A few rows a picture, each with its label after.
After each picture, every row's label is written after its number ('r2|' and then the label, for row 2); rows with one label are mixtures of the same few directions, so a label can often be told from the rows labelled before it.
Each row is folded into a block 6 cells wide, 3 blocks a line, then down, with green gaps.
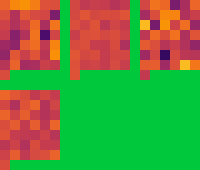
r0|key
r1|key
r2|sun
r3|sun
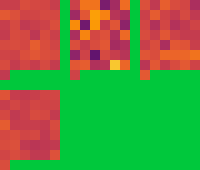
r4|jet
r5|sun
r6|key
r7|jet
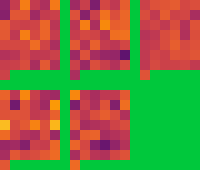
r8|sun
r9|key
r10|key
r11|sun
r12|jet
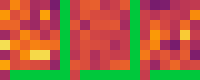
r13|jet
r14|sun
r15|key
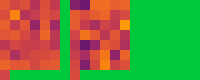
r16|key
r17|jet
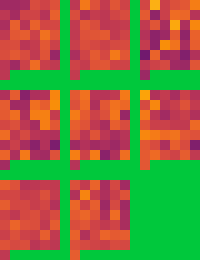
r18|key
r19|jet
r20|key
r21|key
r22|key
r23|jet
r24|jet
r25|key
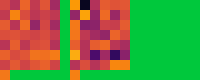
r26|key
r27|jet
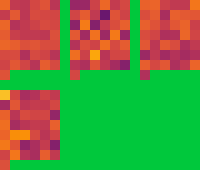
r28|jet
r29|sun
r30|key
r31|jet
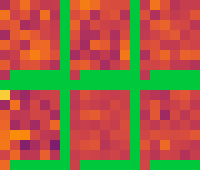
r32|jet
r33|key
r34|jet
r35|jet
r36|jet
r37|sun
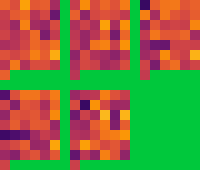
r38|key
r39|key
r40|jet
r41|jet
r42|key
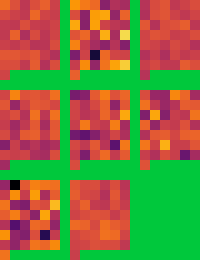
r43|sun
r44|sun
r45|sun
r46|key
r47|jet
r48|sun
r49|jet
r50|jet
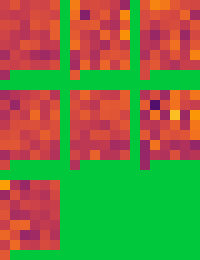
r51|key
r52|sun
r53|key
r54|key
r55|key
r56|key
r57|jet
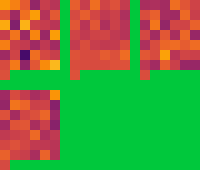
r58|sun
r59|key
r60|sun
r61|sun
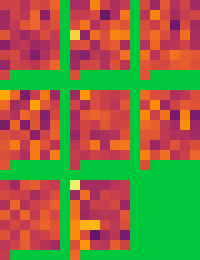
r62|jet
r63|sun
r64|key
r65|sun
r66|jet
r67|key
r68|sun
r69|jet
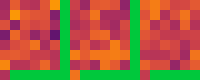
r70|sun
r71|key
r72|key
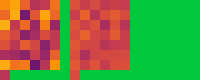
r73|key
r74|key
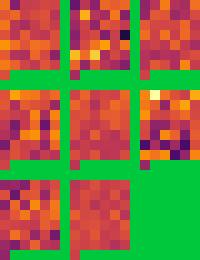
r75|jet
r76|sun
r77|sun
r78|key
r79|key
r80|key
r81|key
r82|sun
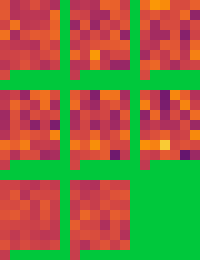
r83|sun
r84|sun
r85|key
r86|sun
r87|sun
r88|sun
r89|key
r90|key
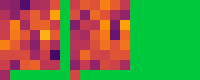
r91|key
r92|key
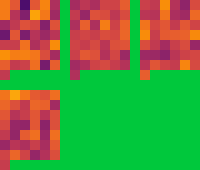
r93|sun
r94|key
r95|sun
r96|key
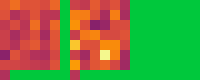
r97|key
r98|jet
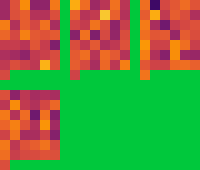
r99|sun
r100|sun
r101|jet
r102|key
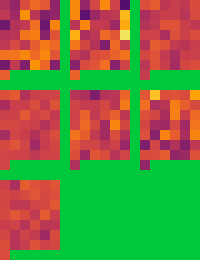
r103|key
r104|sun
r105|jet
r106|jet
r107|key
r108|key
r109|jet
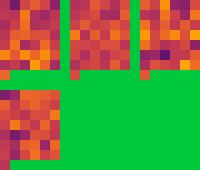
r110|key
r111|sun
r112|sun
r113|jet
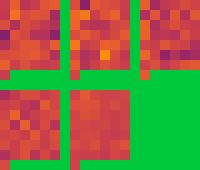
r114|sun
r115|jet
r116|jet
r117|sun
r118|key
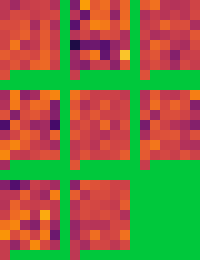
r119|key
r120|jet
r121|jet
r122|sun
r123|sun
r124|sun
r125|key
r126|jet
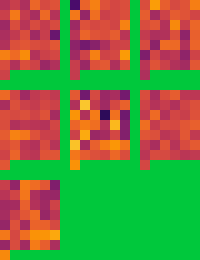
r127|sun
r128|jet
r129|key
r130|jet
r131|key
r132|sun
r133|key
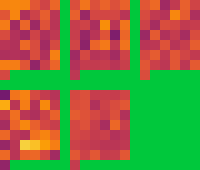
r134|key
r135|key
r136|sun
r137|jet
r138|key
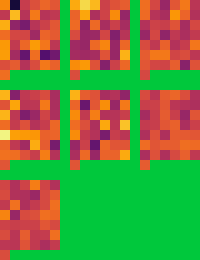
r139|jet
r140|key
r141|sun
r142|jet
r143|sun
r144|key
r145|sun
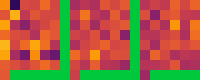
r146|jet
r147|sun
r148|key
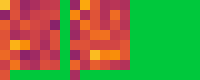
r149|jet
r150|jet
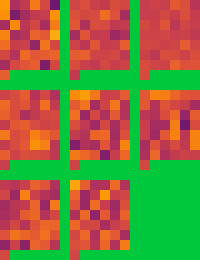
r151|sun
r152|sun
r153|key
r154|jet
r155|key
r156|key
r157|key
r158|sun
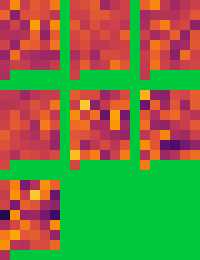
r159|key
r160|sun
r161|jet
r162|key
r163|key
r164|jet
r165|sun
